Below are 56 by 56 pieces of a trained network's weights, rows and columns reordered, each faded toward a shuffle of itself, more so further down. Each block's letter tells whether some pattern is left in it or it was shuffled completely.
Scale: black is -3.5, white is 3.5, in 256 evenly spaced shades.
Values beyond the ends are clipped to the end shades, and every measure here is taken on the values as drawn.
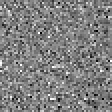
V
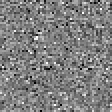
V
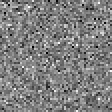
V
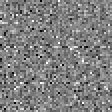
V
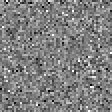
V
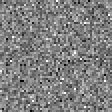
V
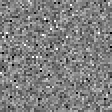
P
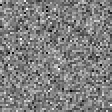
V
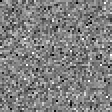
P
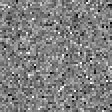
P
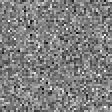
P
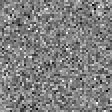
P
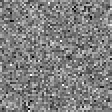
V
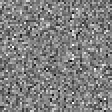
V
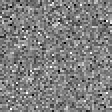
P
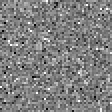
P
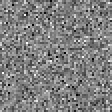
P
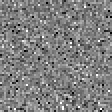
P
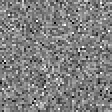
P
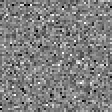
V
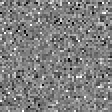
V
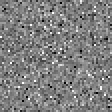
P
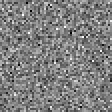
P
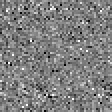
V
